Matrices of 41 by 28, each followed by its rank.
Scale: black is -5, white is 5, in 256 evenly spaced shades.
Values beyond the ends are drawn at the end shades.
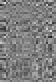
three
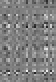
two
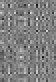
three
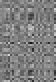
three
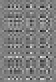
two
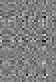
three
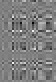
two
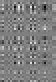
two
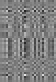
two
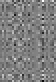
three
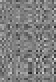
three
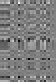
two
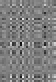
two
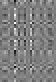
two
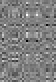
three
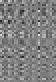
three
